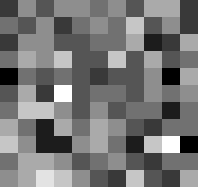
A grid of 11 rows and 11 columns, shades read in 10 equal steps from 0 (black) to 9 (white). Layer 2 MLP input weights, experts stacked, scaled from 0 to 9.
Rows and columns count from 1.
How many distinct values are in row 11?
6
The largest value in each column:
7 7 8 9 5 6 7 7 7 9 6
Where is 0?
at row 5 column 1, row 5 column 10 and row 9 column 11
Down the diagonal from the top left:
2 3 5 7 3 4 3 3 7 4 6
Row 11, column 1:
5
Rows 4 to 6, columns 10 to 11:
3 4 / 0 6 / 4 5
